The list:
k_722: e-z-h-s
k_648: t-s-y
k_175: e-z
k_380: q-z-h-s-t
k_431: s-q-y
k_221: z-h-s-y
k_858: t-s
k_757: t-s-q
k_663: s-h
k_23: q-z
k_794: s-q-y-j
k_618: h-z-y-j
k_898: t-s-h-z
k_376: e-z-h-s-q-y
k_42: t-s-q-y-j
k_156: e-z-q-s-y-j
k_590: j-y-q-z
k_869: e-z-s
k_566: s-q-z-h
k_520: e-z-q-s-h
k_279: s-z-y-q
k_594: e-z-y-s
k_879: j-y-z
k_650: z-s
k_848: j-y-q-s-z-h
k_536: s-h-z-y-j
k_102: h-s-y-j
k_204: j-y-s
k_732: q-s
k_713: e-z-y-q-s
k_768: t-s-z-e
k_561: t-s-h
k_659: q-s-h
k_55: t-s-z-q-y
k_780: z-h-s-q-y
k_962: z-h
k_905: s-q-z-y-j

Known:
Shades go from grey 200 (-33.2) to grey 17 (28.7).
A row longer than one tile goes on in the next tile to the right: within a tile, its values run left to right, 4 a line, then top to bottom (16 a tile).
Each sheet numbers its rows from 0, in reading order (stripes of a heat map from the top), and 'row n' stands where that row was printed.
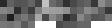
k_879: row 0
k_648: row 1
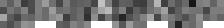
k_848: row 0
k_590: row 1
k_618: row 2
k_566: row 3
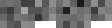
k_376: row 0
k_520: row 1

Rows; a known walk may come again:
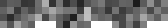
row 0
k_618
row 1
k_561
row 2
k_722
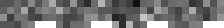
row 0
k_279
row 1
k_102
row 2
k_962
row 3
k_376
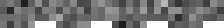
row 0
k_520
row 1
k_848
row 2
k_732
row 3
k_648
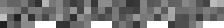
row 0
k_42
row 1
k_757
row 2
k_768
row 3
k_794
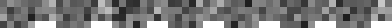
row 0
k_156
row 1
k_590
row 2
k_175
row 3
k_650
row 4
k_566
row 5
k_869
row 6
k_879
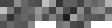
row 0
k_204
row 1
k_594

